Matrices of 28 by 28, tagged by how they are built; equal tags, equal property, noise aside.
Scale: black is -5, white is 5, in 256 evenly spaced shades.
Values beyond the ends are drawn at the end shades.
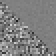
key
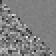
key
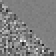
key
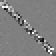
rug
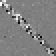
rug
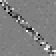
rug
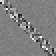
rug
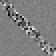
rug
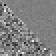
key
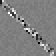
rug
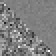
key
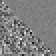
key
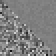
key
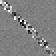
rug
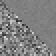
key
